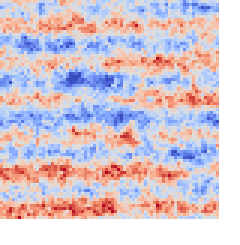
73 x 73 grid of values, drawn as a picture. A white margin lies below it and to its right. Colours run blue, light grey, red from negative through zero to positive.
Stripes running across repeat 6 times from top to bottom. The histogram is bell-shaped. Overall the values sit about 50% of the way up the scale.
